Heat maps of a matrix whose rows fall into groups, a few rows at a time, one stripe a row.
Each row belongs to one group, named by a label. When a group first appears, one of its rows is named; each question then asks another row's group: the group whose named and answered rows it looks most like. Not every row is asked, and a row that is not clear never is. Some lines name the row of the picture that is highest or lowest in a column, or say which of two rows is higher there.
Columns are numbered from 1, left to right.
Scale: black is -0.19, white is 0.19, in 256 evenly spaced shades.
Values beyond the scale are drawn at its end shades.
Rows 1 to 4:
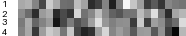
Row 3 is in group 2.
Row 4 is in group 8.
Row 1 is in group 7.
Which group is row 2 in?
2
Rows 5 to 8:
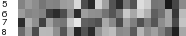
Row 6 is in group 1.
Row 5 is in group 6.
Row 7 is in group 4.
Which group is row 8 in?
8
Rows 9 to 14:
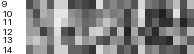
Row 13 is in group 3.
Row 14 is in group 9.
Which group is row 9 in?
9
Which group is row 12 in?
2
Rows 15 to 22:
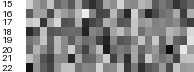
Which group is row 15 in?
8
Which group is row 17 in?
8
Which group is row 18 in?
1
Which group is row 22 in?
4
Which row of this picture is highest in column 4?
15
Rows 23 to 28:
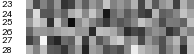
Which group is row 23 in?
2
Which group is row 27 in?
1
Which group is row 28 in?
1
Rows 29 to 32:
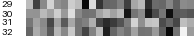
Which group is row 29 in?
3
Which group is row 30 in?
3
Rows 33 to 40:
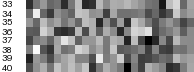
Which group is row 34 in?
4
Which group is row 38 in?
4
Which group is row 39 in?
4
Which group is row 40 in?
6
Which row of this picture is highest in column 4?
36
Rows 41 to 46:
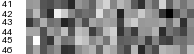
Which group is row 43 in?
1
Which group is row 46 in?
2
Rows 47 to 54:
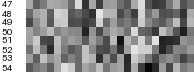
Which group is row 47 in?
3
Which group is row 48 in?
9
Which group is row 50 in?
8
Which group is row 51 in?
7
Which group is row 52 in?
7
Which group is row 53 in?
3
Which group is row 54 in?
4
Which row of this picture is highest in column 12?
48
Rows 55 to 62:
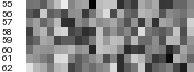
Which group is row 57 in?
2
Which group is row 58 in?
9
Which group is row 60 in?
6
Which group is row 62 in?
9
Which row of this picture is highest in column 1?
62
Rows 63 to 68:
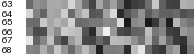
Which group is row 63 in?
6
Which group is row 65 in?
3
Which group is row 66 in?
6
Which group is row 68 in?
3
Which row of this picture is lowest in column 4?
68
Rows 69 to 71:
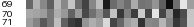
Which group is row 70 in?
9
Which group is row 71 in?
2
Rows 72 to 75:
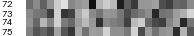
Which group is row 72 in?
6
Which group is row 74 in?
3
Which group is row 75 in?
2
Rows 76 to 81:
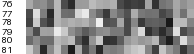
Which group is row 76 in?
2
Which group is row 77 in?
4
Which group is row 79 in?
3
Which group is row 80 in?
7
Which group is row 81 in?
8
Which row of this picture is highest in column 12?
76
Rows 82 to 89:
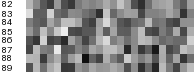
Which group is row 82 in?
2
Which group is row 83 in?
8
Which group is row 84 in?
6
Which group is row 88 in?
8
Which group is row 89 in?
2
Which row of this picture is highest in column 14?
82
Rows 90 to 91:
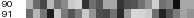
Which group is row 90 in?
6
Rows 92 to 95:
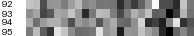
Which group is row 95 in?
7
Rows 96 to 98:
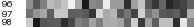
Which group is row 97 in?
9
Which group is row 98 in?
2
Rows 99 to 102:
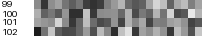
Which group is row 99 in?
1
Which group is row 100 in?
2
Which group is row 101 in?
8
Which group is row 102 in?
1
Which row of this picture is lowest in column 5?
102
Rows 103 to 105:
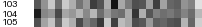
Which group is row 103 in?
9
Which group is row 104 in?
4
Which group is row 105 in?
9
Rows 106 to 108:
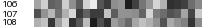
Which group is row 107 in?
9
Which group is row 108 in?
8
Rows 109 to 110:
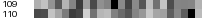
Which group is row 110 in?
1
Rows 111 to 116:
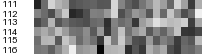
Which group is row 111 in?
1
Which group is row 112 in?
2
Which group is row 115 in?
9
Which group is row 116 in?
6
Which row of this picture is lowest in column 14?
116
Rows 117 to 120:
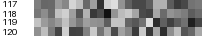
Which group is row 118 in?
8
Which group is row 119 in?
3
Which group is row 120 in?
2
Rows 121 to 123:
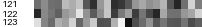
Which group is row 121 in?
7
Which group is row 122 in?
4
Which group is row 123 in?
6
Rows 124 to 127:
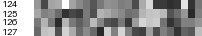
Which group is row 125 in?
1
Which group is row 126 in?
7
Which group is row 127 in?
9
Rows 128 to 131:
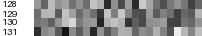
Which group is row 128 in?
3
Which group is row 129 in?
9
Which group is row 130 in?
6
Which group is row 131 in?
1
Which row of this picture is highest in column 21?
131
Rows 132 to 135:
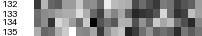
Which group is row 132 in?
4
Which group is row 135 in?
6
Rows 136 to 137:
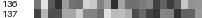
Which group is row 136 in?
4
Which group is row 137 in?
4
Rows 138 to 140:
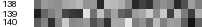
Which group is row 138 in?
6
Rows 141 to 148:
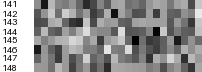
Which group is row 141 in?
1
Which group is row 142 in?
9
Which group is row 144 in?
4
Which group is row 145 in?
6
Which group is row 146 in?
4
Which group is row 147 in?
2
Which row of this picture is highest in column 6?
145
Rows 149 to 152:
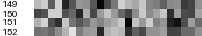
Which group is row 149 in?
8
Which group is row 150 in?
1
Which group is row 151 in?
7
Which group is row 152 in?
6
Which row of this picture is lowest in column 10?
149
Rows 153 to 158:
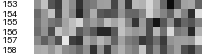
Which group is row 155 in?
4
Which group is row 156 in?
8
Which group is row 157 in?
2
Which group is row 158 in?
8
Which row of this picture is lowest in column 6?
157
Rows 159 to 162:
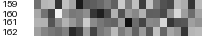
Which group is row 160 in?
8
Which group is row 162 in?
2
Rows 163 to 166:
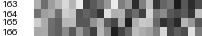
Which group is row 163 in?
3
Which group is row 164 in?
9
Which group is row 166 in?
7
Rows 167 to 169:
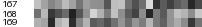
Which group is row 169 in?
8
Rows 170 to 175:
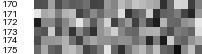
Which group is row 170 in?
1
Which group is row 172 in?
4
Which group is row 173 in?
1
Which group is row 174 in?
2
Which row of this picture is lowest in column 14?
171
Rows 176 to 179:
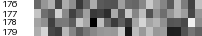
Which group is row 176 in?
9
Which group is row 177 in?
8
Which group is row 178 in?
7
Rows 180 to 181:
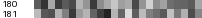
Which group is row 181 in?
8
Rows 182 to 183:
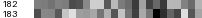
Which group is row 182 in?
2
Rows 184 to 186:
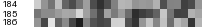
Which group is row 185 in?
6
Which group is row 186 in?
1
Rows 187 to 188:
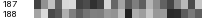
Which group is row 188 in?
7
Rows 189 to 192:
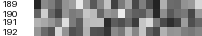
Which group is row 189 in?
4
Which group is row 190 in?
4
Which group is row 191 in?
3
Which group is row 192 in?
8
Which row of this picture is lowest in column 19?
191
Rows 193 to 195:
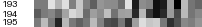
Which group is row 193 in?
3
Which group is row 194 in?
4
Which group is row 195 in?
7
